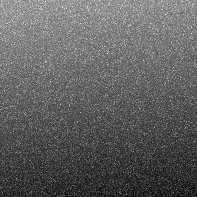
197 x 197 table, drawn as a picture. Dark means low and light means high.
The texture is fine-grained noise. There is an overall slope up to the top. On average the colour sits 40% of the way up the scale. No row or column stands out.
